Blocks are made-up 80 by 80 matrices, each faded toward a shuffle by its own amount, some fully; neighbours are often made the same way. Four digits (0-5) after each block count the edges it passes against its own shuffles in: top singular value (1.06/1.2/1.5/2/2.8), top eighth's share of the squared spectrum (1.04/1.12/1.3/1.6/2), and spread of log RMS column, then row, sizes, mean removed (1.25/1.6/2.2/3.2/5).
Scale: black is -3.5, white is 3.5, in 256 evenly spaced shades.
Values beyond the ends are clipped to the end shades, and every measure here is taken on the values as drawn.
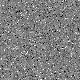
0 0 0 0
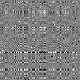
5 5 3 3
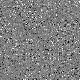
3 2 0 1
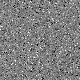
0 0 0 0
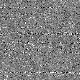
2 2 0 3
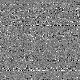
2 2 0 3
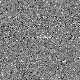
1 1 0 2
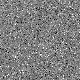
0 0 0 0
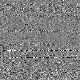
2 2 0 4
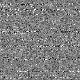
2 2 0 3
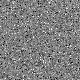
0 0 0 0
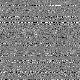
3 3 0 4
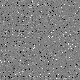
3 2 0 1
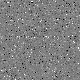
1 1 0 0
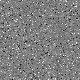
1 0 0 0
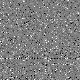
3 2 1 1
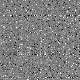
3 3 0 1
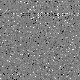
3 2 0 1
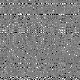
4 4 1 3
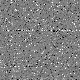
3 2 0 1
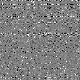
4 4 1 3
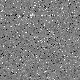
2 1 0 0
